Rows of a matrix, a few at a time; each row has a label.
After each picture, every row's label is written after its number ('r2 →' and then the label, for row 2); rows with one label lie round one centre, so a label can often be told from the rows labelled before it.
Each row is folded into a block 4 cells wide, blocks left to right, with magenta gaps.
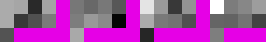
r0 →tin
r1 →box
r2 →tin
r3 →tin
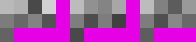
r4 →tin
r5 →tin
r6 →tin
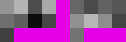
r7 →tin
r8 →box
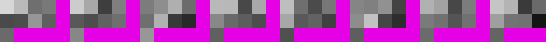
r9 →tin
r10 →tin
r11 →box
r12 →tin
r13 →tin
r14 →box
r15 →tin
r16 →tin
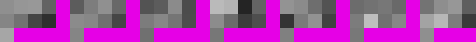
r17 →box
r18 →box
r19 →box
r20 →tin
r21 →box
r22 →box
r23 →box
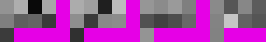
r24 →tin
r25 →tin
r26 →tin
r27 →box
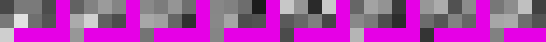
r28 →box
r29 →box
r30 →box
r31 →box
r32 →tin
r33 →box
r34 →tin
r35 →box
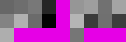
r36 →box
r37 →tin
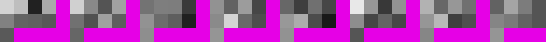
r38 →tin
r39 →tin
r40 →box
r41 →box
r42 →box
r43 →tin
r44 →box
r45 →box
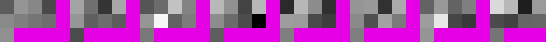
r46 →box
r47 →tin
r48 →box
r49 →tin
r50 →box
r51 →tin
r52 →box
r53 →tin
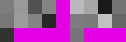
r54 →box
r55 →tin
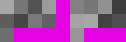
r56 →tin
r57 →box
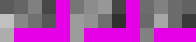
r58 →box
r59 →box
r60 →box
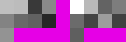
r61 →tin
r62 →tin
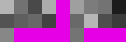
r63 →tin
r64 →box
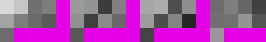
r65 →tin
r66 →tin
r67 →tin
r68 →box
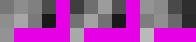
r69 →box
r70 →box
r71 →box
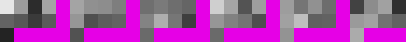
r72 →tin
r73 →tin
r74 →box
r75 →tin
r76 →box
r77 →box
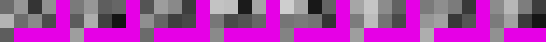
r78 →tin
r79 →box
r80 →box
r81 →tin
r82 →tin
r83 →box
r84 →box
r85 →box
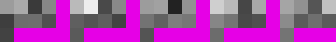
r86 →tin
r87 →tin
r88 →tin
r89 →tin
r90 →tin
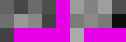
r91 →box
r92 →box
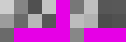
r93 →tin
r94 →box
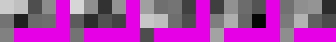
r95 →tin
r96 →tin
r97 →box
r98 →box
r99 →box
